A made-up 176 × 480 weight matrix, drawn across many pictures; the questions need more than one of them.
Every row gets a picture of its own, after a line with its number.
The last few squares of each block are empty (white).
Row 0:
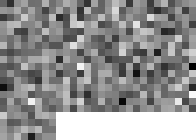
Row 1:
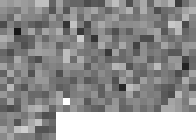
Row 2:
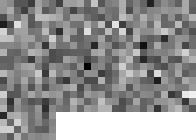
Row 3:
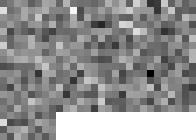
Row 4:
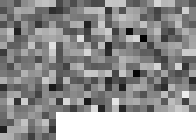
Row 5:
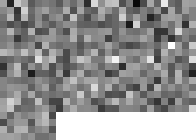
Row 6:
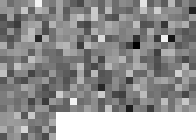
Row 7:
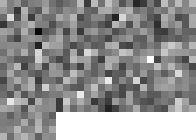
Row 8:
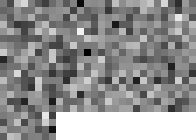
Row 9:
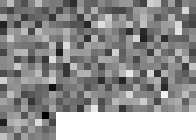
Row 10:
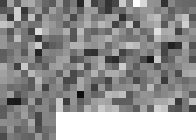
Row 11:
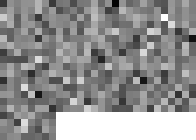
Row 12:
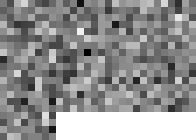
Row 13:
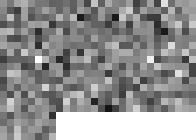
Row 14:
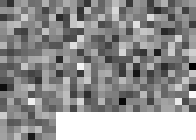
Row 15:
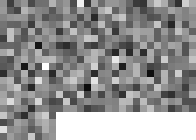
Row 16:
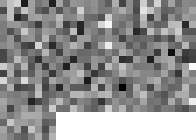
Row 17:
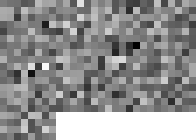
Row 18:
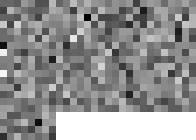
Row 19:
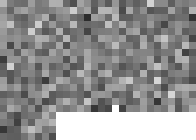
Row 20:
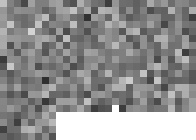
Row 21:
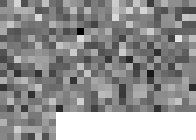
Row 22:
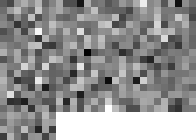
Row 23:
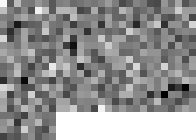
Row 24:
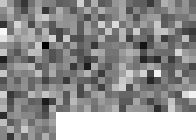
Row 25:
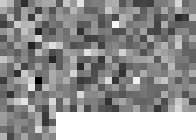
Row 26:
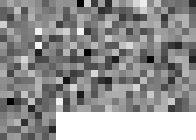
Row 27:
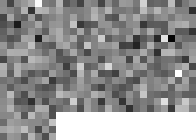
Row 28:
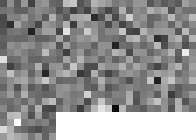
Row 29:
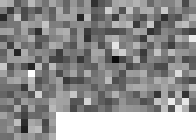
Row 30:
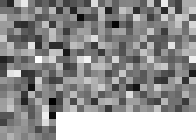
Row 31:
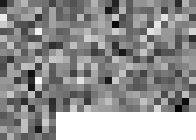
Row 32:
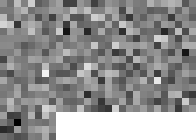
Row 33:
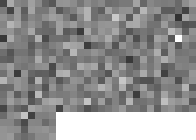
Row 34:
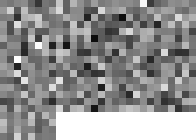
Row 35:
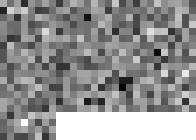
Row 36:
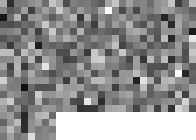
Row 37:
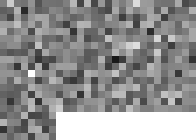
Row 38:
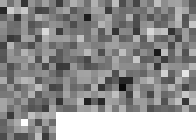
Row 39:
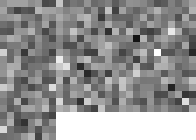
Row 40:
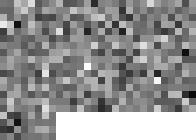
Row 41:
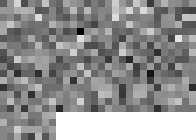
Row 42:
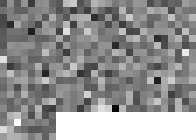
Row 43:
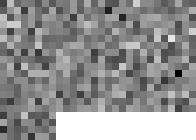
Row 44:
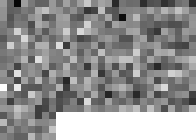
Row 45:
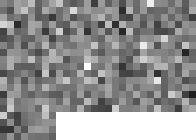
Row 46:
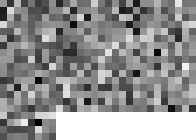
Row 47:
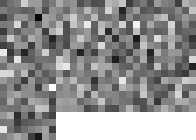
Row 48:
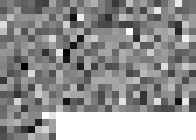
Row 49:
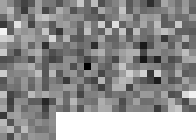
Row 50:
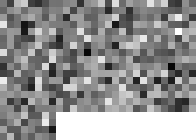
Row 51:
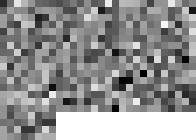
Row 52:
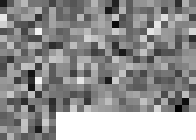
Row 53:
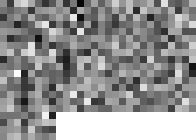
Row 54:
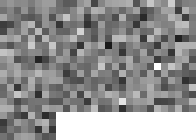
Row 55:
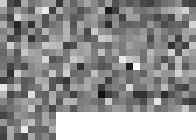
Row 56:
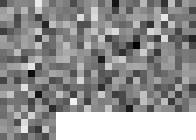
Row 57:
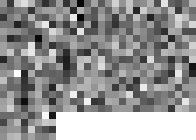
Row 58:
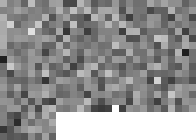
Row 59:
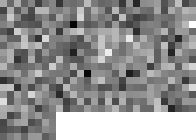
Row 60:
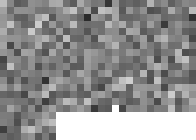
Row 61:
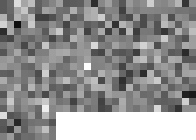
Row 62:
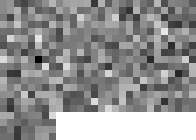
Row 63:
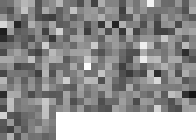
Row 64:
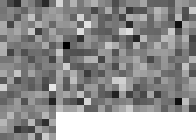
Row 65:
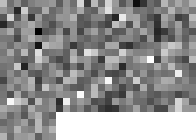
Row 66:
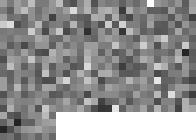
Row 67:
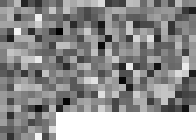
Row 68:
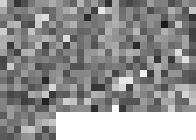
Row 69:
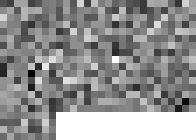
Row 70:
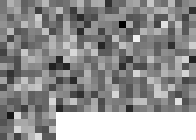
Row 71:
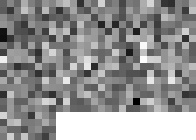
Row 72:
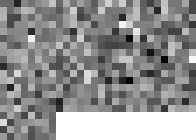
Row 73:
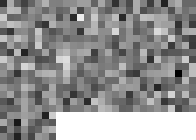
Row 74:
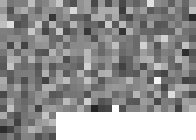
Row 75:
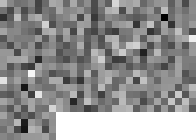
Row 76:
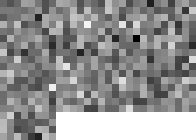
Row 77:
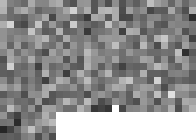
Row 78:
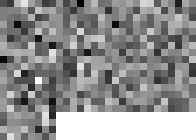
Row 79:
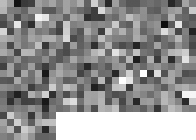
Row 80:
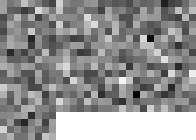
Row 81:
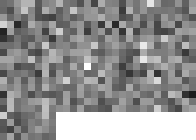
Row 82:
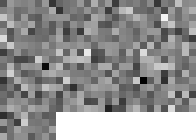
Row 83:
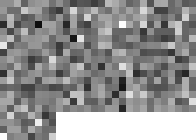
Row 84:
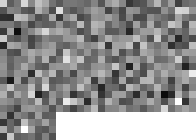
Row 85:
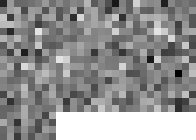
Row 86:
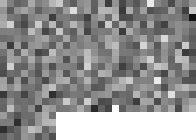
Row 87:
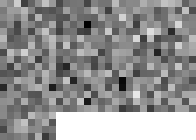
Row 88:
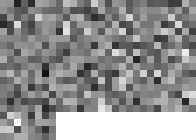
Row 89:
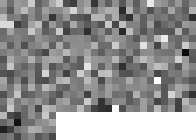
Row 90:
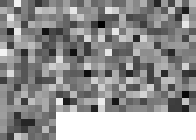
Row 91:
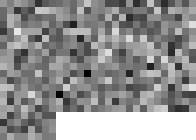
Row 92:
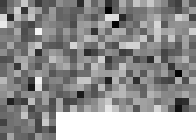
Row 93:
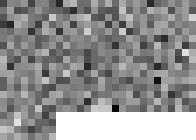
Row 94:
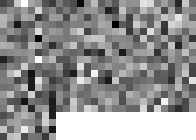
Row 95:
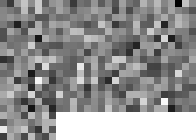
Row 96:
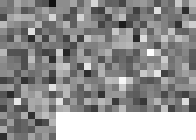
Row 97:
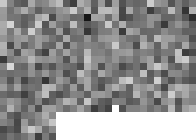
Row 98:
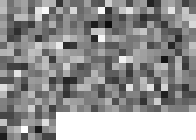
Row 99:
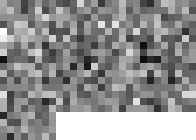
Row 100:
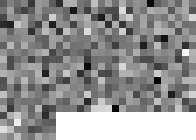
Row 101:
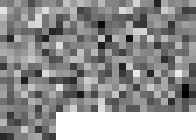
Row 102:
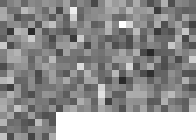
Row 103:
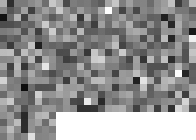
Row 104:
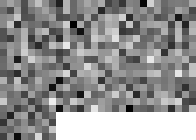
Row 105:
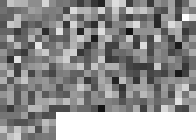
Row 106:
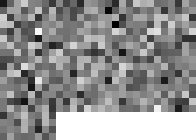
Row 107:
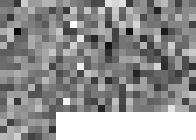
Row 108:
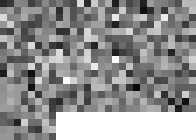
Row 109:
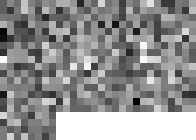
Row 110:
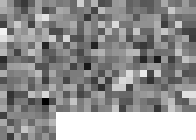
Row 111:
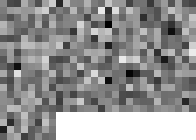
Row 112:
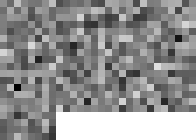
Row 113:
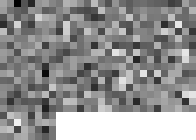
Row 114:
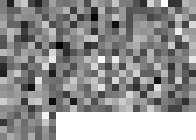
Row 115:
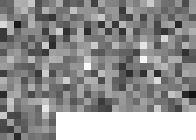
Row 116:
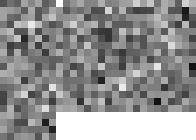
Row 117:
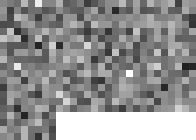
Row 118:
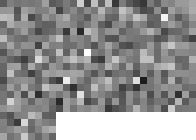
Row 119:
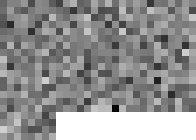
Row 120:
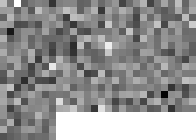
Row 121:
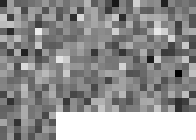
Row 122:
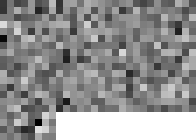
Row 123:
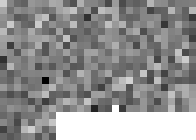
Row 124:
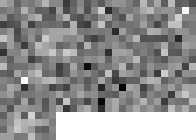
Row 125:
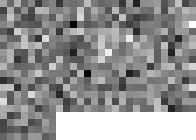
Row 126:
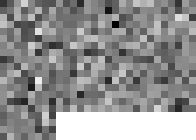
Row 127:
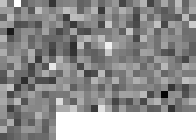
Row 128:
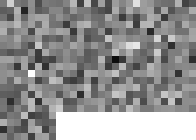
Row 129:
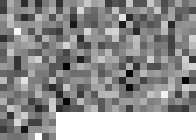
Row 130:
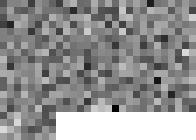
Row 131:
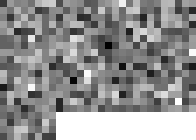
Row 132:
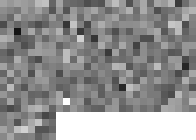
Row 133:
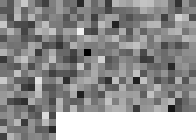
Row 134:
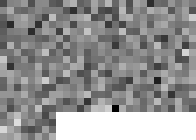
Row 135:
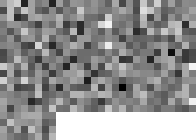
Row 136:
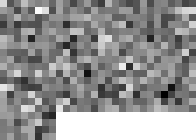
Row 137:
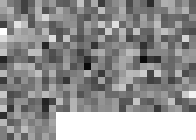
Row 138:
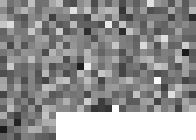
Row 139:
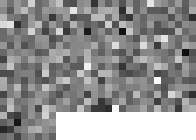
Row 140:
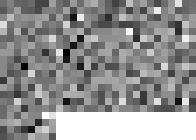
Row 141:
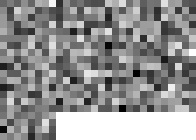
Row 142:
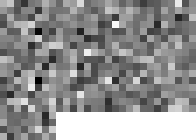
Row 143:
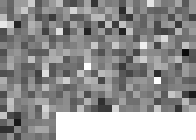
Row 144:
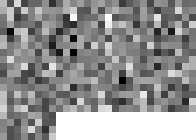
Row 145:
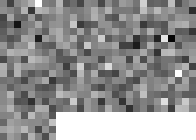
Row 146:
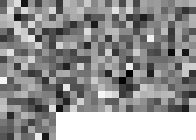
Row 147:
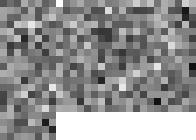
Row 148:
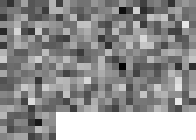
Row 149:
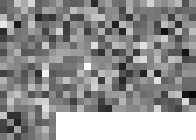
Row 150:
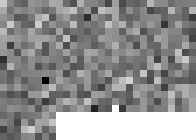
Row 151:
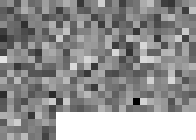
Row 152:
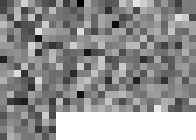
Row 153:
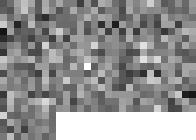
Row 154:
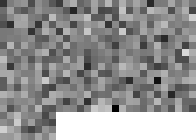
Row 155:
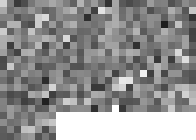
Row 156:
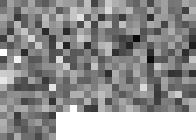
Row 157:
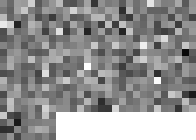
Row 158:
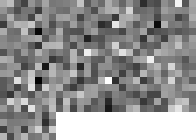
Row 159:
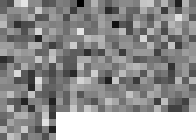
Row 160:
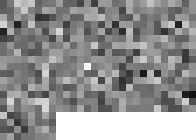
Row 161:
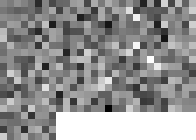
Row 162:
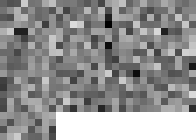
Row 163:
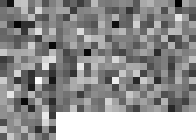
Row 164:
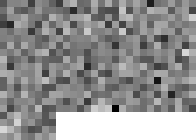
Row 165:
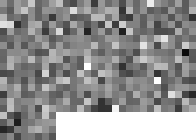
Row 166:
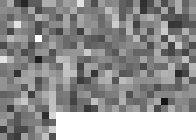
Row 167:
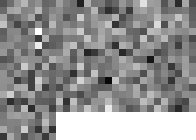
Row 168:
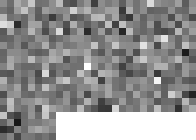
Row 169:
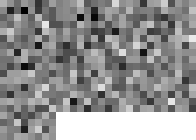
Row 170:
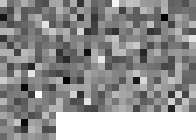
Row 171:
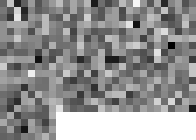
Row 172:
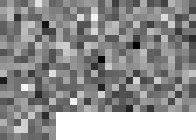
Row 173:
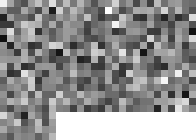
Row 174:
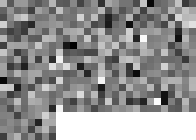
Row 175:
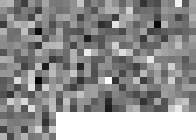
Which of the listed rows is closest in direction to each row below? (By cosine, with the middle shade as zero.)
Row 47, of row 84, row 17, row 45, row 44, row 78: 84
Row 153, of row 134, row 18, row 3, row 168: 168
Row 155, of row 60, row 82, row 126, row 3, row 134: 60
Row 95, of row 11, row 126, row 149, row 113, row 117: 126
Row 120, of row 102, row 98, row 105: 98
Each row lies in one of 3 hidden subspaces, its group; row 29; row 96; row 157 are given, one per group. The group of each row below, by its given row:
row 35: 96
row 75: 29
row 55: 96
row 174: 96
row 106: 29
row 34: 96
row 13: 29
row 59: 96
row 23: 96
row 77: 157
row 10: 29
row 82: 29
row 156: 96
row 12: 29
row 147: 96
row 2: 157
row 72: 96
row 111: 96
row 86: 157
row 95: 29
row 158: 29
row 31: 29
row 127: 96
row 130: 157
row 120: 96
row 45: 157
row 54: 96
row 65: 29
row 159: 29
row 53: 29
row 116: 96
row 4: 96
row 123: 157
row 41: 96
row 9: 96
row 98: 96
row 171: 29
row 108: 29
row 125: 96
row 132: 96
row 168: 157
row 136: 96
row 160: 157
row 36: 29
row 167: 29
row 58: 157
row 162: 96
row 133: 29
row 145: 29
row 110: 157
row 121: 29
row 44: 96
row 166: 29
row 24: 157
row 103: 29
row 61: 157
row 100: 157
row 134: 157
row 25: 29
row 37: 29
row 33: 96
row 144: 96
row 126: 29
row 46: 96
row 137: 157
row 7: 29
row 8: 29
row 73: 29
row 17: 29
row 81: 157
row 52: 29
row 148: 96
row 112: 96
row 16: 96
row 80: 96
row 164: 157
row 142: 29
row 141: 96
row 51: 157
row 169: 29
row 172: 29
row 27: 29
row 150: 157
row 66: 157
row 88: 157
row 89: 157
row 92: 29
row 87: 96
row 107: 96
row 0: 96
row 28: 157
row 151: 157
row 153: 157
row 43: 29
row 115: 157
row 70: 96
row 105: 96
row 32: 157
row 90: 96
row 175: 29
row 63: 157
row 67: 96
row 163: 29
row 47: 96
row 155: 157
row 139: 157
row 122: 96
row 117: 96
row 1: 96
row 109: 157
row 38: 96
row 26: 29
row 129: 96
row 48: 96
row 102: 96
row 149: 157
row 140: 96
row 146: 96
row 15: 29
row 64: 96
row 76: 96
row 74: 157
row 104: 96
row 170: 29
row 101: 96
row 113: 157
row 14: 96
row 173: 29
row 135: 96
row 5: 29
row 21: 96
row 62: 29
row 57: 29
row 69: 29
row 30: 29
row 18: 96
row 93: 157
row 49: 157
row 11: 29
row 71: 157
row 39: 96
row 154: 157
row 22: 29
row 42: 157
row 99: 157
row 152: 29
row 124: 96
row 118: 29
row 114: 29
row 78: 29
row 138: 157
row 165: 157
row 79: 157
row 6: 29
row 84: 96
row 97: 157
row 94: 29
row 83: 96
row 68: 157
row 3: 96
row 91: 96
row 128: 29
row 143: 157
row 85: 29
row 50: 29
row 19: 157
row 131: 96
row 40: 157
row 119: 157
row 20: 157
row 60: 157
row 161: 29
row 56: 29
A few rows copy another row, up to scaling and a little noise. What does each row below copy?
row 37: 128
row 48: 140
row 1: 132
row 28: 42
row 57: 53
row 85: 121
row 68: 155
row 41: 21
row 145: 27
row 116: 147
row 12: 8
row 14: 0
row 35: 38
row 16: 135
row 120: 127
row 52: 31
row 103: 36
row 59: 125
